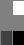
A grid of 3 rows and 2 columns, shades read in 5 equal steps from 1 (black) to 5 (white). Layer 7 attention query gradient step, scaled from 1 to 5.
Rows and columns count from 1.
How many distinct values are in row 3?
2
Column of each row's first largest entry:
2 1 1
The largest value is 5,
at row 1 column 2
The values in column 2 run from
1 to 5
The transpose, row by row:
3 3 2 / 5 3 1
